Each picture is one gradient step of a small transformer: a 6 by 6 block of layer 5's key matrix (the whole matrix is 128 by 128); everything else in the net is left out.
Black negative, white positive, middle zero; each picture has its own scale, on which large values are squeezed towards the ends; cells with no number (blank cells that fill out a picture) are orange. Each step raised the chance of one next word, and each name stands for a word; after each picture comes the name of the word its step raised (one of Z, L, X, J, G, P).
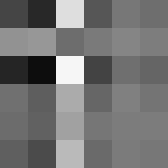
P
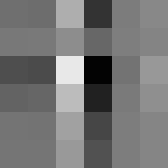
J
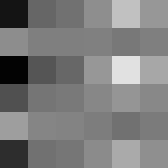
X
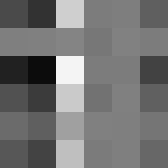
P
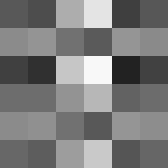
P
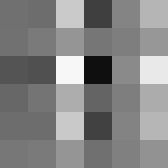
J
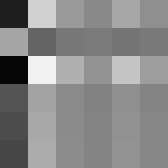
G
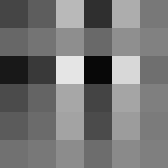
J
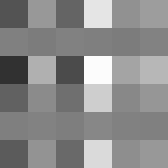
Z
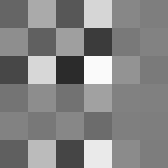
Z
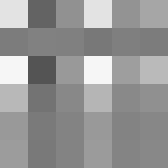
P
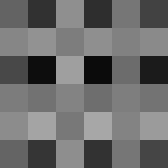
P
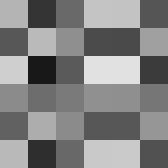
X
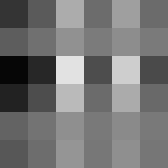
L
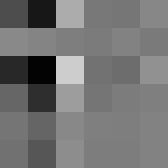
L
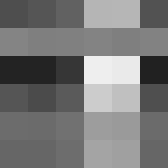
X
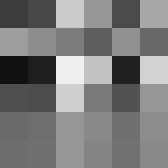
J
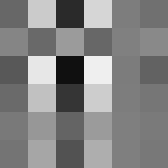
Z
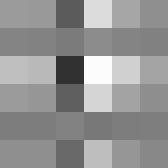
X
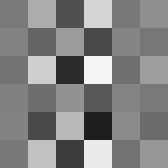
Z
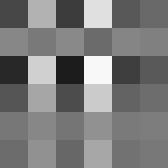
Z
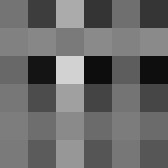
P
